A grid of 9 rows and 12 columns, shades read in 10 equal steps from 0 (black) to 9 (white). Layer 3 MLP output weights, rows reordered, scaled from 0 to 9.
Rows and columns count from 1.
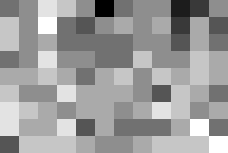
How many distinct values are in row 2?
7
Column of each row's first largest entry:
3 3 1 3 3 4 1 11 12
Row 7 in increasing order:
5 5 5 6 6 6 6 6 7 7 8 8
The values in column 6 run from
0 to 6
